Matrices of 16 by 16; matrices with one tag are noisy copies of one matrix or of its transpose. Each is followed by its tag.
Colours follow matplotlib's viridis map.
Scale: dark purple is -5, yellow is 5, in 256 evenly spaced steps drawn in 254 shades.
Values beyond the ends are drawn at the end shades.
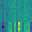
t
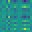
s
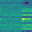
t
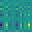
s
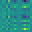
s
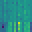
t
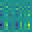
s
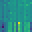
t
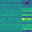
t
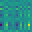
s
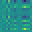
s
